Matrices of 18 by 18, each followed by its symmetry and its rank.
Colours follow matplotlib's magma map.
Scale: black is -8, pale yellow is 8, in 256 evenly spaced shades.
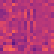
neither, rank three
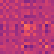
symmetric, rank three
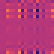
neither, rank one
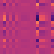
neither, rank one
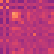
symmetric, rank three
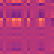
neither, rank one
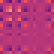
symmetric, rank one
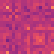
symmetric, rank three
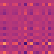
neither, rank one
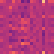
neither, rank three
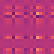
neither, rank one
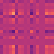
symmetric, rank one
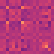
symmetric, rank three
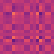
symmetric, rank one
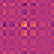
symmetric, rank one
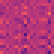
neither, rank three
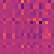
neither, rank three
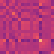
symmetric, rank three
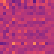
neither, rank three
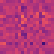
neither, rank three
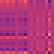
neither, rank one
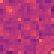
symmetric, rank three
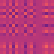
symmetric, rank one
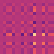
symmetric, rank one
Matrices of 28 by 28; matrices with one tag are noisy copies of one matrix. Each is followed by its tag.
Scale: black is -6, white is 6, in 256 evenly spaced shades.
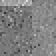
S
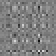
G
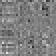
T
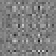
G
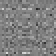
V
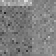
S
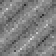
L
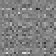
V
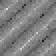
L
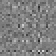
G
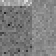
S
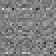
V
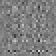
G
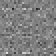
V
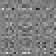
V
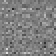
V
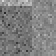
S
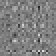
G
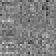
T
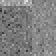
S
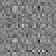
G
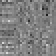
T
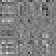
T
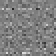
V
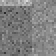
S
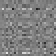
V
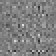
G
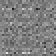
V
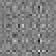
G
